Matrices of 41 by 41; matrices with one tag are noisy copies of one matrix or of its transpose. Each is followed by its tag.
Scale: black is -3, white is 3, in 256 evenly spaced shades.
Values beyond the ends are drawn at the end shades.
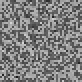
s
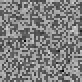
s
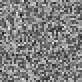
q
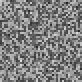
s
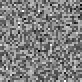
q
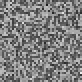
q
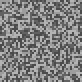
s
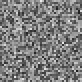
q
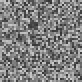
s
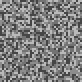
s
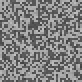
s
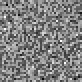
q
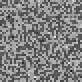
q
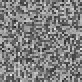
q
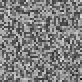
q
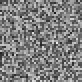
q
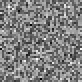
q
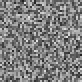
q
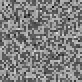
s
